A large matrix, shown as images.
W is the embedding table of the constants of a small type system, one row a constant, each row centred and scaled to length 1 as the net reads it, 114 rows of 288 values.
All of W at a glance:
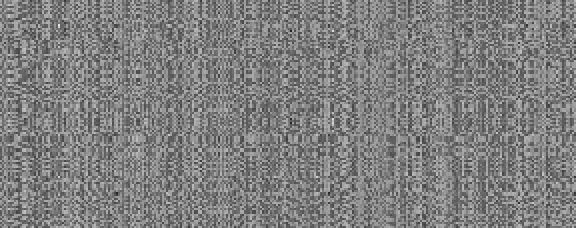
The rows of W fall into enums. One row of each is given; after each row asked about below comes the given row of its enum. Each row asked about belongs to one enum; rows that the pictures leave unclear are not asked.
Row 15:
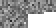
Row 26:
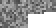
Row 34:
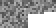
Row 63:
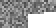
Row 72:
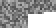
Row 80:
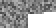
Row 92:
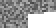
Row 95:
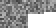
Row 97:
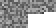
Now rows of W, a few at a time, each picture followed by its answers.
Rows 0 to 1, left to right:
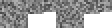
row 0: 80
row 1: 92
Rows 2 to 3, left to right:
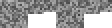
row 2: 72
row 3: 34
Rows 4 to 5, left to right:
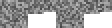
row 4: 72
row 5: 92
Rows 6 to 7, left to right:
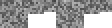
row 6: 34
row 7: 72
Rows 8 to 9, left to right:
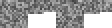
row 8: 72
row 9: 95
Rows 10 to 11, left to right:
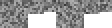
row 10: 34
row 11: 80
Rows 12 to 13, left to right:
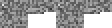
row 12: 97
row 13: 97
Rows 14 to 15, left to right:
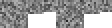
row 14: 80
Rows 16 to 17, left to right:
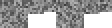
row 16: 34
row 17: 80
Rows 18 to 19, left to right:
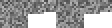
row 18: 63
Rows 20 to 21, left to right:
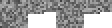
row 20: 26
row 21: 97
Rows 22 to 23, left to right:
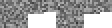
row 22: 92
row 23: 97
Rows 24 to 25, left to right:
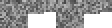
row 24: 95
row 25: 26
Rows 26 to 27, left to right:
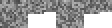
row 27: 72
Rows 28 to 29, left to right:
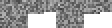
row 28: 95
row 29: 97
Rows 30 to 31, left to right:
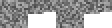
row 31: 92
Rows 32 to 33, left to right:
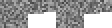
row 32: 92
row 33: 63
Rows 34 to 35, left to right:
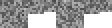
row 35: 72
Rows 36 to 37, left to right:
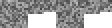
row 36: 72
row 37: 34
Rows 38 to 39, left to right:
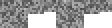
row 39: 72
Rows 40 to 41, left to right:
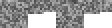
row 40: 72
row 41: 95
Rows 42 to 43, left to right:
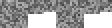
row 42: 72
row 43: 34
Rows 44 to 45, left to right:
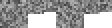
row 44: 26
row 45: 80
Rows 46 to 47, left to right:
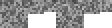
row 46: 34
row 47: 95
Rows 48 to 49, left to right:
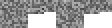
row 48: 97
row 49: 72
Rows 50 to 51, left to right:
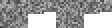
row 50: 26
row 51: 63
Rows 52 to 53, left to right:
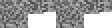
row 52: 92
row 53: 92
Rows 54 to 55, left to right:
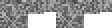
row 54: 95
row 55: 95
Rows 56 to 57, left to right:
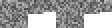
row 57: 63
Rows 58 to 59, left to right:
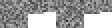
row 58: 92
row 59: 15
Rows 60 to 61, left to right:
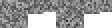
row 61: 15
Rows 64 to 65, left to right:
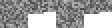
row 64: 92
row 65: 72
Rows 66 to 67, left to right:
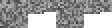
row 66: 26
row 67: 97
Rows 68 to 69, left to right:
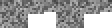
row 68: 34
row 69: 34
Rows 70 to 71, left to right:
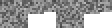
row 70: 34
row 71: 92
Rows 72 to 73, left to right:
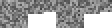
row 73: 34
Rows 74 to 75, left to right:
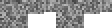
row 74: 95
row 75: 95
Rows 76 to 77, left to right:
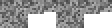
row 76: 34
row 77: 34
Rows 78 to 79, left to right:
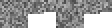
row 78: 63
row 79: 26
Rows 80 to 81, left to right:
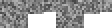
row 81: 95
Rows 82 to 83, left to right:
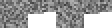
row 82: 92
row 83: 80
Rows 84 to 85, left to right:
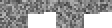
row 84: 95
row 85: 80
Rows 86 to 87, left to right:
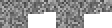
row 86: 63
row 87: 63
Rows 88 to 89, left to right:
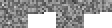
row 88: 97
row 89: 95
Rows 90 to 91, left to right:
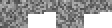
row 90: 26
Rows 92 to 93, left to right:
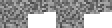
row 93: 92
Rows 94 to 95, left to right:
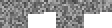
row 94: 63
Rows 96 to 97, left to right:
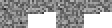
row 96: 97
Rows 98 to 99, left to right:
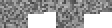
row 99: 26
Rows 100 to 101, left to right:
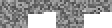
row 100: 72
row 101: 97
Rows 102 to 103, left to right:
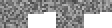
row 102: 92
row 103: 95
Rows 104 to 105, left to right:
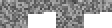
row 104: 72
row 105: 95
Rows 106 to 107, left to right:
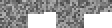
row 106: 95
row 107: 34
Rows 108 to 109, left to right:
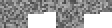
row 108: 92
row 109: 26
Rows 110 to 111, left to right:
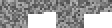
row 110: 72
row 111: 34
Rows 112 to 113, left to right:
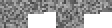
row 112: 92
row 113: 26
